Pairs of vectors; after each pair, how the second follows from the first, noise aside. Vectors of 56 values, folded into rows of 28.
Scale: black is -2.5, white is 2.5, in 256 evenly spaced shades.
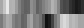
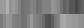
shrunk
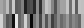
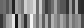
negated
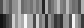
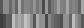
shrunk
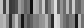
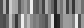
negated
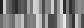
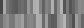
shrunk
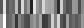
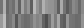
shrunk
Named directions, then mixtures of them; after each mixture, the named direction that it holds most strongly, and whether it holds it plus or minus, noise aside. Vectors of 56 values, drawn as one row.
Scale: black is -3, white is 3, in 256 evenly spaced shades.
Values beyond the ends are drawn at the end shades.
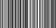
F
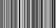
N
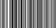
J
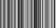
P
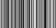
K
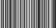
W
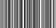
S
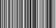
W, minus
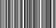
S, plus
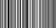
F, plus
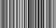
F, minus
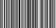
W, minus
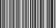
K, minus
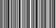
N, plus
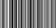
J, plus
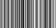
K, plus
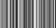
P, minus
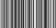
K, plus
